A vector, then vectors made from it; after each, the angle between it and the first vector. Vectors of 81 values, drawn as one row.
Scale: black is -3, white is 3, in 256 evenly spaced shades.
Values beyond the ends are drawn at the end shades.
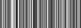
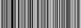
nearly opposite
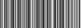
partly opposed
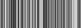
partly opposed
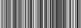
orthogonal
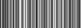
orthogonal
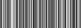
nearly parallel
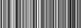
partly aligned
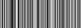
nearly opposite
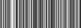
nearly parallel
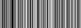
nearly opposite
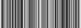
partly opposed
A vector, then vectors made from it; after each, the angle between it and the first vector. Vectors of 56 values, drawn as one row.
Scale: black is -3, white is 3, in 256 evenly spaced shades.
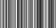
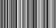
nearly opposite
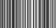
partly opposed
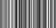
orthogonal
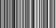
partly opposed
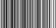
orthogonal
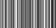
partly aligned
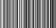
orthogonal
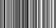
partly opposed
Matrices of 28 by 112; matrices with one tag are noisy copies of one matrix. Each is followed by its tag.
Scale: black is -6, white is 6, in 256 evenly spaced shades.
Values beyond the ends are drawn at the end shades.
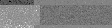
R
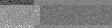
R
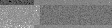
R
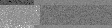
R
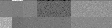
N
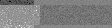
R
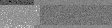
R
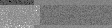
R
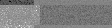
R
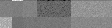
N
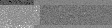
R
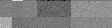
N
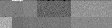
N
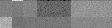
N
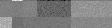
N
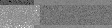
R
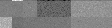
N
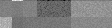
N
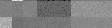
N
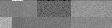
N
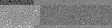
R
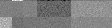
N
